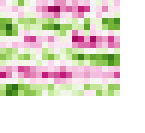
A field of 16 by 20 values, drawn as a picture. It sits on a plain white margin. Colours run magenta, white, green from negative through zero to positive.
Stripes: horizontal, repeating 3 times. Grain: streaks across. Ninth with the highest average: top left.
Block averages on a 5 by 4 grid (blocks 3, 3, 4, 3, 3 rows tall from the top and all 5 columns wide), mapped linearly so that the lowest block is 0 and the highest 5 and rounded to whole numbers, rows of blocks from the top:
2002 / 5444 / 3222 / 1112 / 5334
